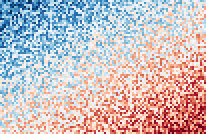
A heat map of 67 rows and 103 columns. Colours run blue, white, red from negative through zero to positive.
The top left is the ninth with the lowest average. No single row or column stands out from its neighbours. The texture is fine-grained noise. The ninth with the highest average is the bottom right. The field climbs toward the bottom right.
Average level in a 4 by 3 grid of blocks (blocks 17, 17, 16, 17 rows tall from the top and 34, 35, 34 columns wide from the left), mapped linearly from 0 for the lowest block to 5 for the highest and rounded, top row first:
0 1 2
1 2 3
2 3 4
3 4 5
